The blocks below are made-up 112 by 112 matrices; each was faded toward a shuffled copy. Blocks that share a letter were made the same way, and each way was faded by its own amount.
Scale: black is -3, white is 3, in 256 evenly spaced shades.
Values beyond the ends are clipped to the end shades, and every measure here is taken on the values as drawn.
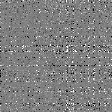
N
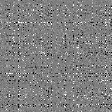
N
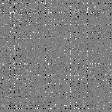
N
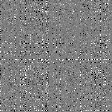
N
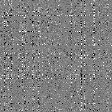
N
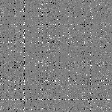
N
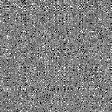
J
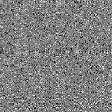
J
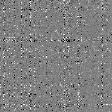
N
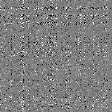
N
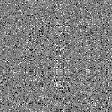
J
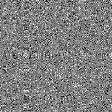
J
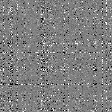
N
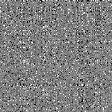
J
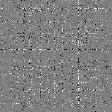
N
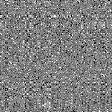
J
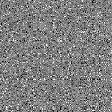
J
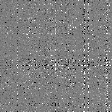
N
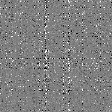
N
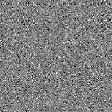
J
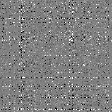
N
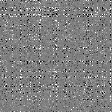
N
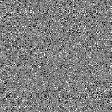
J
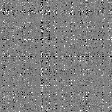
N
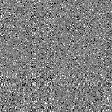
J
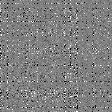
N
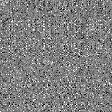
J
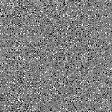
J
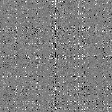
N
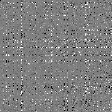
N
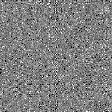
J
